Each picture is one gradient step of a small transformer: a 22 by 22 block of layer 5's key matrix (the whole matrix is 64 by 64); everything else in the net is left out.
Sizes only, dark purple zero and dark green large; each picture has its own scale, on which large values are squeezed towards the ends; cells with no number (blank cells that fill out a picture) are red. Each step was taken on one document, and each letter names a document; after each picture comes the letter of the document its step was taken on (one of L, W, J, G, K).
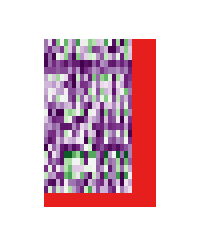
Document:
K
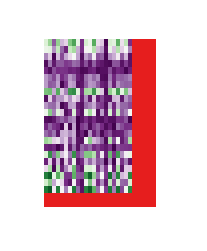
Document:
K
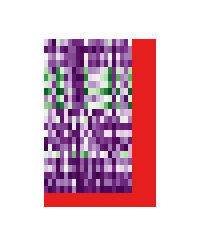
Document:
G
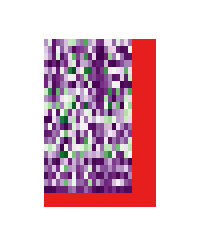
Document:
G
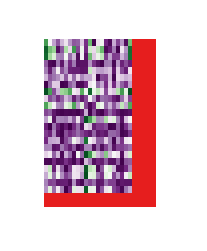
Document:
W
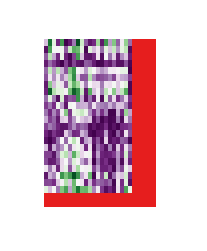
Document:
K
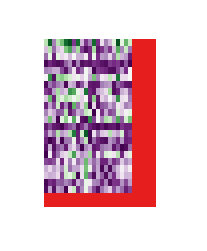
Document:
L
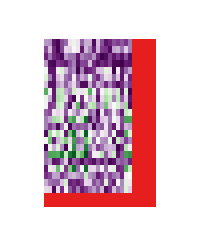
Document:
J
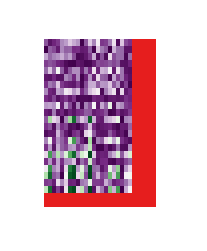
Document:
W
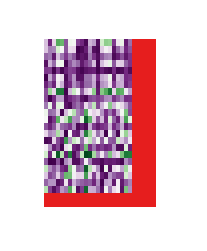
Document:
J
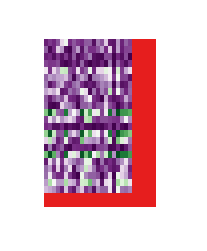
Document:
L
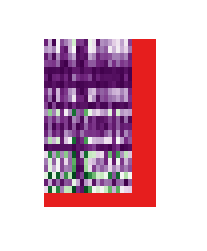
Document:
K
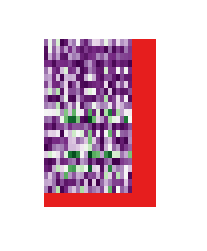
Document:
J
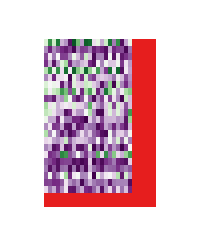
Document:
L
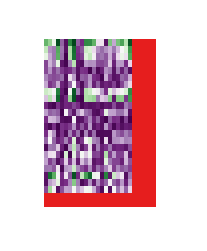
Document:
K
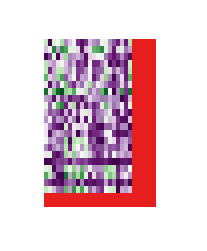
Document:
W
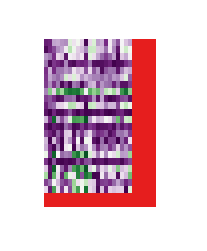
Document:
W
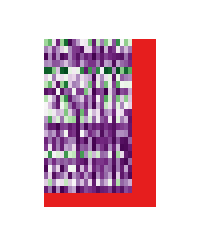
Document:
L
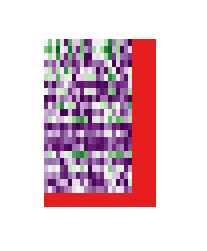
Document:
G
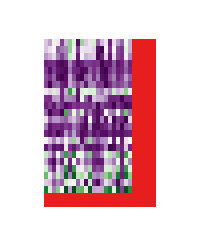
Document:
K
